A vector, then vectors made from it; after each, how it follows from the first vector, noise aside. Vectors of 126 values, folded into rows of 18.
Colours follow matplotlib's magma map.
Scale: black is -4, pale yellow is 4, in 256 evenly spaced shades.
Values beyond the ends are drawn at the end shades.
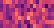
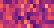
negated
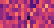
sign-scrambled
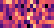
scaled up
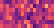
negated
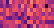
sign-scrambled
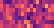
negated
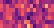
negated
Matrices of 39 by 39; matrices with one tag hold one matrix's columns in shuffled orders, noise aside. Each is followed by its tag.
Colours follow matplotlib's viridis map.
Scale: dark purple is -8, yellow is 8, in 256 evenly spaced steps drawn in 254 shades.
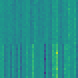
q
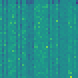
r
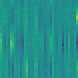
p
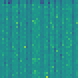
r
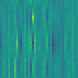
p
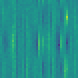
p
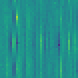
p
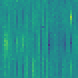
p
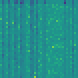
r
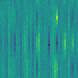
p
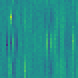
p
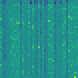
r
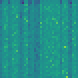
r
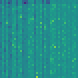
r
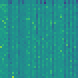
r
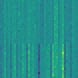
q
